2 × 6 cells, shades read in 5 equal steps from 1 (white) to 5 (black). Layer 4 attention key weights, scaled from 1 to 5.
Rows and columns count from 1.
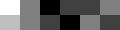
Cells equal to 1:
1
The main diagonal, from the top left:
1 3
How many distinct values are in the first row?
4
